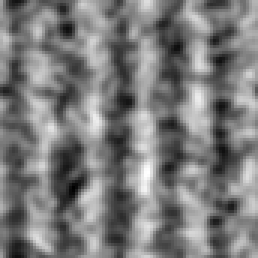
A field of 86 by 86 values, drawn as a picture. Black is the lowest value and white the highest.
Stripes: upright, repeating 5 times. Ninth with the lowest average: bottom left. Lone odd cells: none. Average level on the scale: 50%.
